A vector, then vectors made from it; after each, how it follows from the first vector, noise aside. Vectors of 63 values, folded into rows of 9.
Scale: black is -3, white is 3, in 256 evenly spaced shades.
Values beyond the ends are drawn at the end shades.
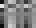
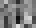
wrapped around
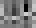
wrapped around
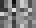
wrapped around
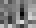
wrapped around
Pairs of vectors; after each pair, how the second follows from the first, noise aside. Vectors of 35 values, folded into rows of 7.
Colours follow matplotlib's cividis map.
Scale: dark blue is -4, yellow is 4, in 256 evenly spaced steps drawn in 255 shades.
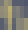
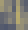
reversed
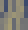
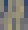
copied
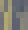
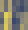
scaled up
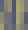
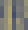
reversed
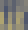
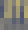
reversed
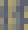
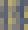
copied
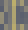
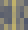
reversed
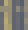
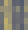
copied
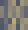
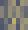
copied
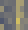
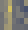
reversed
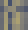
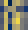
scaled up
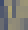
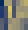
scaled up
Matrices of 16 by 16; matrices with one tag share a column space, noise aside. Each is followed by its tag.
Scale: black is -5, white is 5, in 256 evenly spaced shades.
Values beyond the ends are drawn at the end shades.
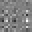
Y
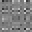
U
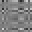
U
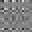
U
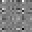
U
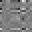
U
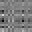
Y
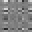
U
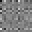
U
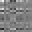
U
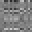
U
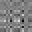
Y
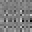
Y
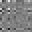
U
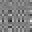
Y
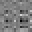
Y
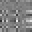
Y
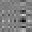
Y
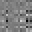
Y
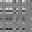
U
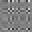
U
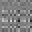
Y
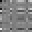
U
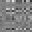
U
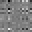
U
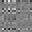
U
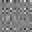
U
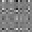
U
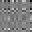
U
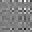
U
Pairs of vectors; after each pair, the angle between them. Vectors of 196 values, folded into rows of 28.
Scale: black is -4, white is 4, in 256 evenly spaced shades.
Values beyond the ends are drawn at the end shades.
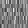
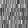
orthogonal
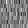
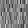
partly opposed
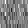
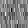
nearly parallel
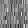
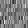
orthogonal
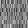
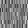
partly aligned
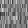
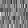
partly opposed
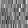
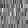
partly opposed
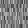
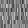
orthogonal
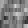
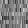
partly aligned
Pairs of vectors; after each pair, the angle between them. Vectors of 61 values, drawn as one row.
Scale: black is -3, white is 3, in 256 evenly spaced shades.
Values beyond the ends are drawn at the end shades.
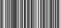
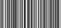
nearly parallel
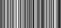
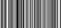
partly opposed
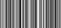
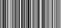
partly opposed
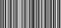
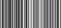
orthogonal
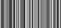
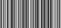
orthogonal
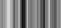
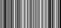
partly opposed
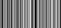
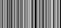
nearly parallel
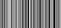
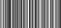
nearly opposite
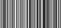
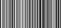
partly aligned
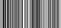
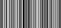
nearly opposite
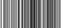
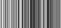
nearly parallel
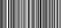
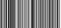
partly aligned
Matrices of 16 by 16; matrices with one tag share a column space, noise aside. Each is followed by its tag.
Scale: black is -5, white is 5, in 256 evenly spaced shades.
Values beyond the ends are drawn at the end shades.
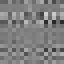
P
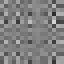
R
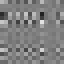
P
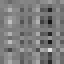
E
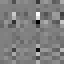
P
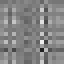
E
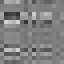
P
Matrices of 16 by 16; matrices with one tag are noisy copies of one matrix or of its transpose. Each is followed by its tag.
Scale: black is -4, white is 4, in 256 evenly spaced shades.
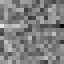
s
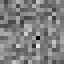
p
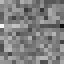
s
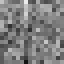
s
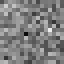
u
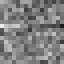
s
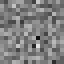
p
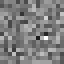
p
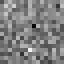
u
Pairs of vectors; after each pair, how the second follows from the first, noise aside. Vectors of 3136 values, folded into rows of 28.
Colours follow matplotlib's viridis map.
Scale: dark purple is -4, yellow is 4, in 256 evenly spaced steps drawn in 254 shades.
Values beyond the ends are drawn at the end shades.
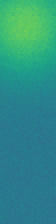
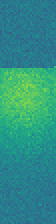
wrapped around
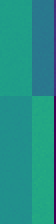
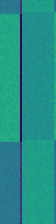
wrapped around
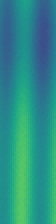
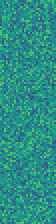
shuffled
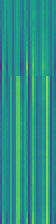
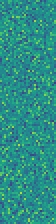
shuffled
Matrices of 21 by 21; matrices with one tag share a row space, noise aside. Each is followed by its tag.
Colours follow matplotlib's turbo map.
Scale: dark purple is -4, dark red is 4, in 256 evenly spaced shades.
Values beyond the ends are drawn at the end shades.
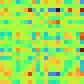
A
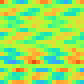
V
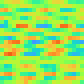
V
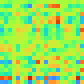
A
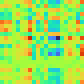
A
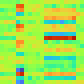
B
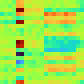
B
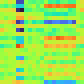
B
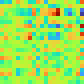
A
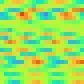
V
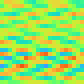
V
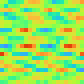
V
